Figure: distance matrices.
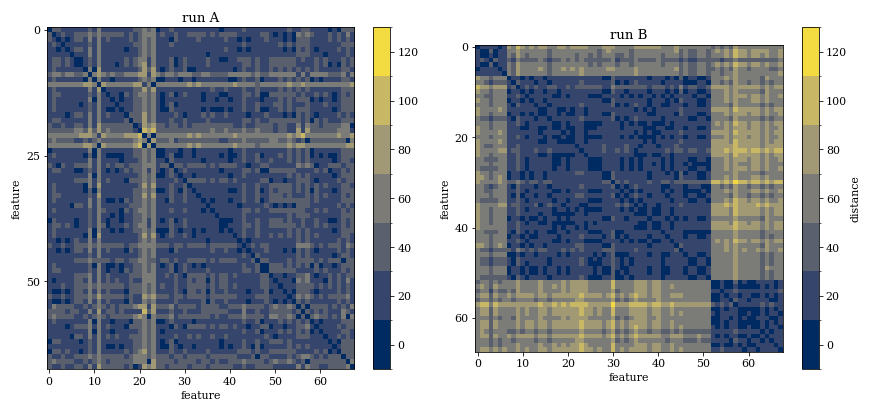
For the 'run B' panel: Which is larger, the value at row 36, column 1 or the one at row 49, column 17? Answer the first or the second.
the first
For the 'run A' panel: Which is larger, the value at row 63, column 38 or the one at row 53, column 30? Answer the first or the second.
the second
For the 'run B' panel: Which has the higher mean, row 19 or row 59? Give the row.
59
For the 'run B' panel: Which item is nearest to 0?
5
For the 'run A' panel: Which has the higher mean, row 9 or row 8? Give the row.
9
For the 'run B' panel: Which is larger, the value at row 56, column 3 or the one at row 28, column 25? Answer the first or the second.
the first
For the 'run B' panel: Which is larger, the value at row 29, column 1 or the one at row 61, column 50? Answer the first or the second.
the first
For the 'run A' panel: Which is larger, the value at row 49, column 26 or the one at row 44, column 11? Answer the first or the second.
the second
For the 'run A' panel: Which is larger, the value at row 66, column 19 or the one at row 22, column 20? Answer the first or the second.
the second
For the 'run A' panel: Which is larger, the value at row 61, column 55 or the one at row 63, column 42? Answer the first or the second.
the first
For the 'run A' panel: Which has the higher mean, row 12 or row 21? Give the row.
21
